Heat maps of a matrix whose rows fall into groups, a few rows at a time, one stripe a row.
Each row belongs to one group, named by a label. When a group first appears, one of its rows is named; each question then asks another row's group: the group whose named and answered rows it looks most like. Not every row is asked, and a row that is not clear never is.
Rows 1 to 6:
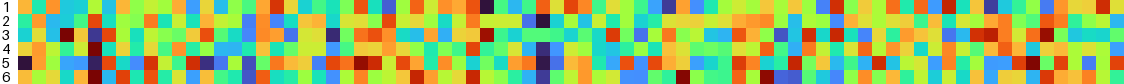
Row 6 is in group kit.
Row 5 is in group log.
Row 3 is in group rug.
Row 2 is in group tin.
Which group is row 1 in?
kit
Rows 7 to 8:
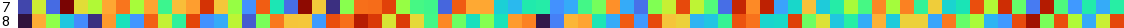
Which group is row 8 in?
log
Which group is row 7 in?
rug
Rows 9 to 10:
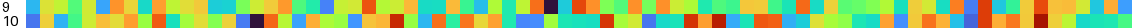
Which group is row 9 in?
log
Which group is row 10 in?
rug
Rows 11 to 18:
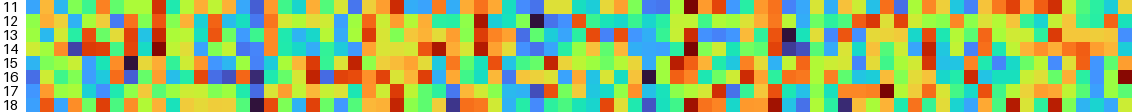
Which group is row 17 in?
rug
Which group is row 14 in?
kit
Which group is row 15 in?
log
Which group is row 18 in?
rug
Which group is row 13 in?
kit
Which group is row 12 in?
tin
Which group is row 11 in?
rug
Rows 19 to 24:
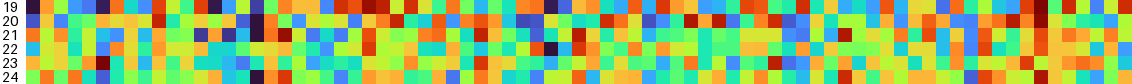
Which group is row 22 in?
log
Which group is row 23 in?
kit
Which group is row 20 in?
rug
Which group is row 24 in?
rug
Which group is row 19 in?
log
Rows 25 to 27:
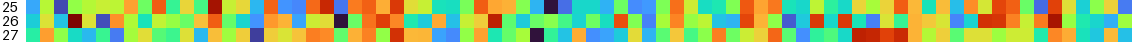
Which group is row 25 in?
tin
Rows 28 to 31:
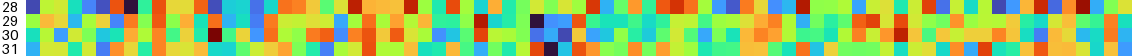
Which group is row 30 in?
tin
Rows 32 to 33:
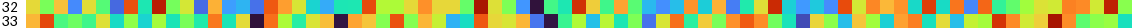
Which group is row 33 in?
tin
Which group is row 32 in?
kit
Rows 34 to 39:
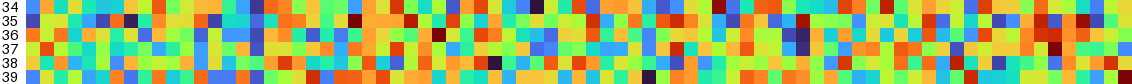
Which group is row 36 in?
kit
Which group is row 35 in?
log
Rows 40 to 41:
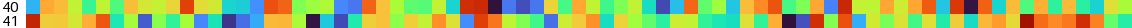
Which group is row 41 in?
kit
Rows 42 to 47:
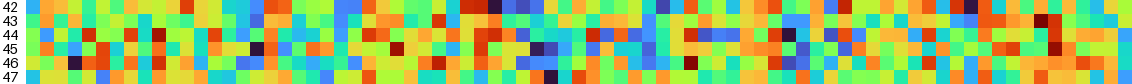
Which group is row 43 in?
rug
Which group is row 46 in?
kit
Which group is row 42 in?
rug
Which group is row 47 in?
log
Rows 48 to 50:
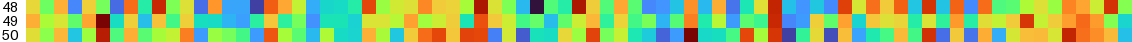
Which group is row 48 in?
kit
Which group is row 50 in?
kit
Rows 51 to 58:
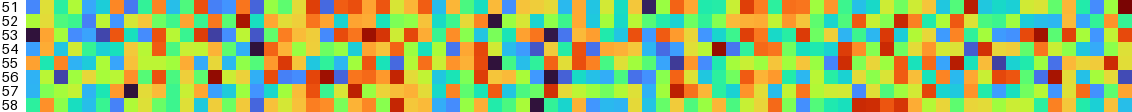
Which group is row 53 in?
log
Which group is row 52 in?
tin
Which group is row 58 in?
tin
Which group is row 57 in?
log
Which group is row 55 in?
kit
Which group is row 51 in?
log
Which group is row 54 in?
rug
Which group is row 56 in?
tin
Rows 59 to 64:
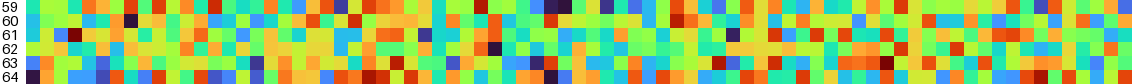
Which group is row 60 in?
log
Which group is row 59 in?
tin
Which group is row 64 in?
log
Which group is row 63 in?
rug
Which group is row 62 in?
tin
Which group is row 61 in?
rug
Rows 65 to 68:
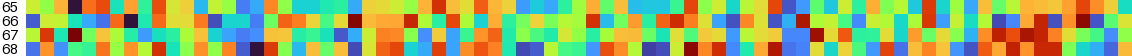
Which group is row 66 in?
log
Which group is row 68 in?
rug
